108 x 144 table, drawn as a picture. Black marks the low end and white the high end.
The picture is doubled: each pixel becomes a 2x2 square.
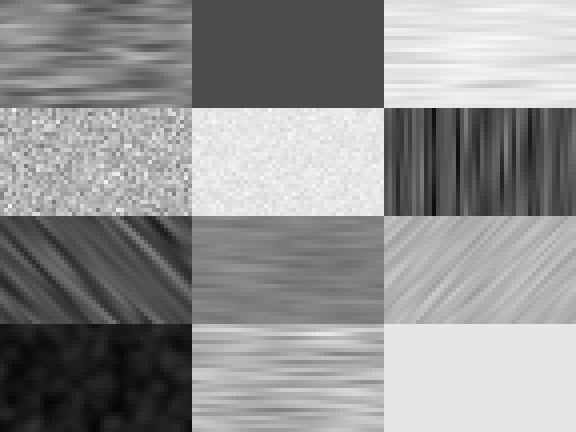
The table splits into 4 rows of 3 panels. Panel 1,1: middling, streaked across. Panel 1,2: low, flat. Panel 1,3: very high, streaked across, faint in contrast. Panel 2,1: high, fine-grained. Panel 2,2: very high, fine-grained, faint in contrast. Panel 2,3: low, streaked downward. Panel 3,1: low, slanting down to the right. Panel 3,2: middling, streaked across, faint in contrast. Panel 3,3: high, slanting up to the right, faint in contrast. Panel 4,1: very low, blotchy, faint in contrast. Panel 4,2: high, streaked across. Panel 4,3: very high, flat.
